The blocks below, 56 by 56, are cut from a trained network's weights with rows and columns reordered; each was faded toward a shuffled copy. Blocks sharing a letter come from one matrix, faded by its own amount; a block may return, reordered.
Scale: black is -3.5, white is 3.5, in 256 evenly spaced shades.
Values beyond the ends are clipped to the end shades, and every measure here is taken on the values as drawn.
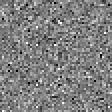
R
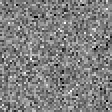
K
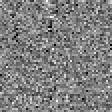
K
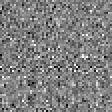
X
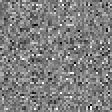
X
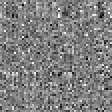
X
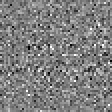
X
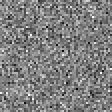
K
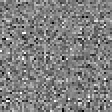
X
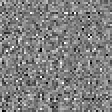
X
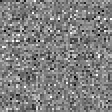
X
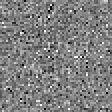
R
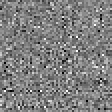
X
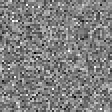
K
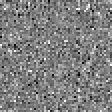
R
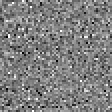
R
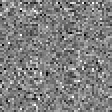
X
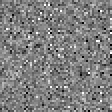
R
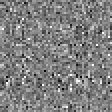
X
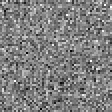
K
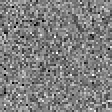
K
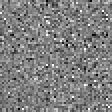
R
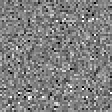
R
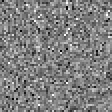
K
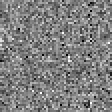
K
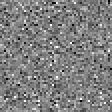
R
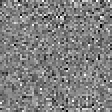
X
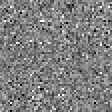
R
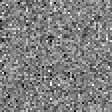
K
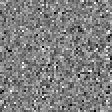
R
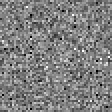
K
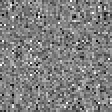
R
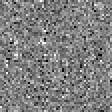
R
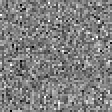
K
